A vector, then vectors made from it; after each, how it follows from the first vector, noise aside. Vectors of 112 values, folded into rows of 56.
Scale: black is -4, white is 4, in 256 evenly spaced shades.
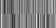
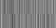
shrunk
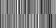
wrapped around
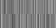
shrunk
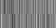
shrunk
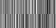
wrapped around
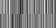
wrapped around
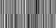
wrapped around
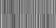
shrunk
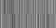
shrunk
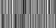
wrapped around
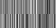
wrapped around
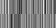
wrapped around
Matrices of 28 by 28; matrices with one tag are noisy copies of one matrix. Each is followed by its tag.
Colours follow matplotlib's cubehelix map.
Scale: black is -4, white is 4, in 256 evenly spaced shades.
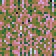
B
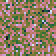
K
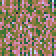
B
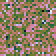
K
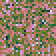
K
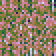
B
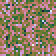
K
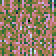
B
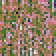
B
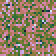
K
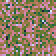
K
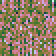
B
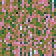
B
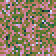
K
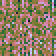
B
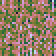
B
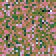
K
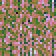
B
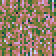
B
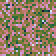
K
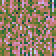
B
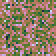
K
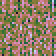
B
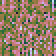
B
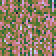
B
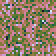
K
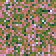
K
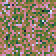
K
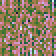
B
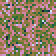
K
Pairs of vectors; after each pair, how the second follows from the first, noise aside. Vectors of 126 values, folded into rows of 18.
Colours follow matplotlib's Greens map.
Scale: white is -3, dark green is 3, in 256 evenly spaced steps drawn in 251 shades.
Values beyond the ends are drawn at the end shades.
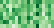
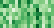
wrapped around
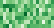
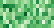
copied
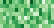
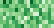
copied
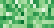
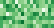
copied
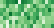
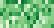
copied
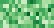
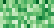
wrapped around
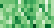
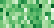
wrapped around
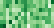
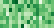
wrapped around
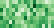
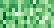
wrapped around
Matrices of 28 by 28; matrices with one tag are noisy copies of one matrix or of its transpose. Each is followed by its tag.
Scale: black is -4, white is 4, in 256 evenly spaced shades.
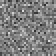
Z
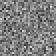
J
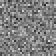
Z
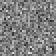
J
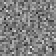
J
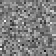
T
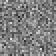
Z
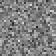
T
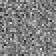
Z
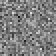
Z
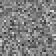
T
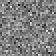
J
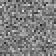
Z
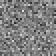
Z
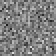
J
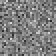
Z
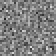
J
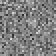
Z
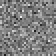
Z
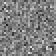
J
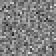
J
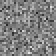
J
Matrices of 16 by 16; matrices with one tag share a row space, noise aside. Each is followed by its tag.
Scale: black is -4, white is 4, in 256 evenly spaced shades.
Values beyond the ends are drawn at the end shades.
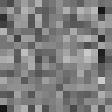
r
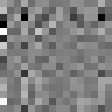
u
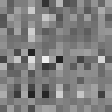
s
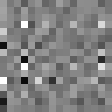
u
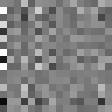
u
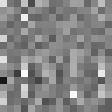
u
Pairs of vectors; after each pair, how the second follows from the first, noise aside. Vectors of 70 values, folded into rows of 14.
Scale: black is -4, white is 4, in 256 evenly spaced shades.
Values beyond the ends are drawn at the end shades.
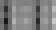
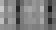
reversed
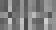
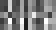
scaled up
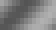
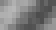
reversed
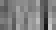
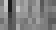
reversed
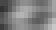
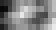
scaled up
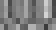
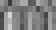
reversed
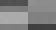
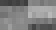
reversed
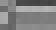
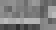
reversed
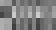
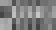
copied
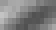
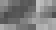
wrapped around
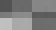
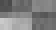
copied
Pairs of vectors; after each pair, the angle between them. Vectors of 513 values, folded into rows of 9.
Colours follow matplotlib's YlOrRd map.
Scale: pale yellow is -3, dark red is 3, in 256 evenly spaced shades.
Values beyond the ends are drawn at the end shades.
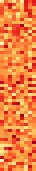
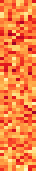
orthogonal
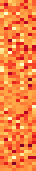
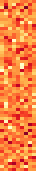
partly aligned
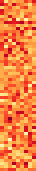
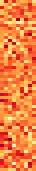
nearly opposite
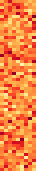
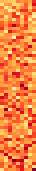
partly opposed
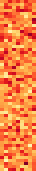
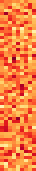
orthogonal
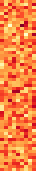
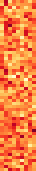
partly opposed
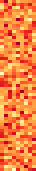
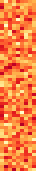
nearly opposite
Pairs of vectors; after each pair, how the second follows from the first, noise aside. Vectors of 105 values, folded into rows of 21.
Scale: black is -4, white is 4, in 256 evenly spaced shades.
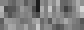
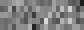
shuffled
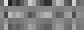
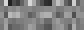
copied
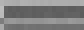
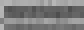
copied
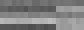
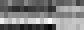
scaled up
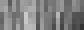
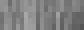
shrunk
